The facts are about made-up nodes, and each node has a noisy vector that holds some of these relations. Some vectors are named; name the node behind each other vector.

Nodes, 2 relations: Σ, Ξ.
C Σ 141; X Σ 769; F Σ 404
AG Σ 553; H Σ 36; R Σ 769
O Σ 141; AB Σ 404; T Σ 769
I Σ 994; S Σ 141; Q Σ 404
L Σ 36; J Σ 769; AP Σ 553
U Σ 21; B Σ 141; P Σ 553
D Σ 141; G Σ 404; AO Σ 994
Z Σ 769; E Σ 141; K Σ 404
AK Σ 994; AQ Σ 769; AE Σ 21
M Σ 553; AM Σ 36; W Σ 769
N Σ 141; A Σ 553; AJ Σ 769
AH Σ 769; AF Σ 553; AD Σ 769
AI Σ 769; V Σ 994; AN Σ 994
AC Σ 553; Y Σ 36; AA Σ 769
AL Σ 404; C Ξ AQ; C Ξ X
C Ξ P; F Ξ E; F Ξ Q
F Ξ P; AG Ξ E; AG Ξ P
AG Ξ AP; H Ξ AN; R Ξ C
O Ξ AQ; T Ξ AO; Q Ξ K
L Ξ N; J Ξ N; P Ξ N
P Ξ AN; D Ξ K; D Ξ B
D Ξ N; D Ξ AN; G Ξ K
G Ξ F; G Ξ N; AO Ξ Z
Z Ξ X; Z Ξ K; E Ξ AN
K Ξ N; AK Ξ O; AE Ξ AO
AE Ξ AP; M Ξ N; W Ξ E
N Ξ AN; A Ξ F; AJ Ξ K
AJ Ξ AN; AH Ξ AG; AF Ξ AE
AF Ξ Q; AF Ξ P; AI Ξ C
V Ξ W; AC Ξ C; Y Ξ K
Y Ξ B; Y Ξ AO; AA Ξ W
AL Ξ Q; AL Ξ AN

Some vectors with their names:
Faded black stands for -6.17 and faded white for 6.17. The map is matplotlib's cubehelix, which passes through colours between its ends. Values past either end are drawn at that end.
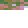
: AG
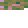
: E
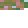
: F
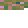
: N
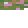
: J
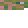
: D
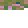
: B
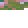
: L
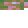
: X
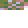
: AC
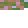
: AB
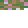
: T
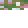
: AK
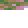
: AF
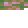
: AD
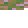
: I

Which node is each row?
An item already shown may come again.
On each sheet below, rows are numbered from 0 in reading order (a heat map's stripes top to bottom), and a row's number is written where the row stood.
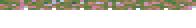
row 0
A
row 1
AN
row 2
AO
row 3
X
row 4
AJ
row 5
AD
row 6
P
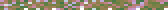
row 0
AA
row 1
AE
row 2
AC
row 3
U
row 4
M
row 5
H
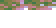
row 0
M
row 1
AP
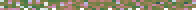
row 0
O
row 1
AK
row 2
AH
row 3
AM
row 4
T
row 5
N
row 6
AO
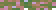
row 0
AB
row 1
Z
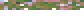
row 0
V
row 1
Y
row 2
W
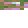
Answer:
AQ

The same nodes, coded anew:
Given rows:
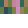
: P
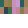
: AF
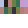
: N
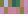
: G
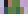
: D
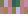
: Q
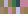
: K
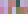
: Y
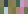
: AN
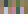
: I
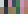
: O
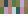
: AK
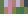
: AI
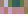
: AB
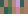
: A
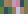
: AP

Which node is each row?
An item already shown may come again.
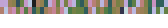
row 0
AM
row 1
B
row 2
AD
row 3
AQ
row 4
AE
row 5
U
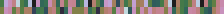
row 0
AH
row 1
C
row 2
AC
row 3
N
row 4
AK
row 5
AB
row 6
S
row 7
E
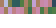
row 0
AB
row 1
X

